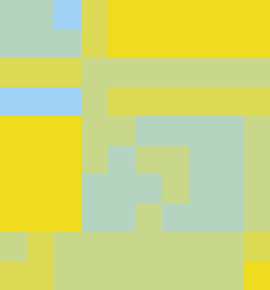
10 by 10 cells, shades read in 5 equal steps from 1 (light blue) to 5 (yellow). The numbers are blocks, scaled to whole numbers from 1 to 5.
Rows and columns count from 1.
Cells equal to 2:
22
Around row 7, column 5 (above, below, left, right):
2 2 2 2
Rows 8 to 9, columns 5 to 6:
2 3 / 3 3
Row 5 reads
5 5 5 3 3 2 2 2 2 3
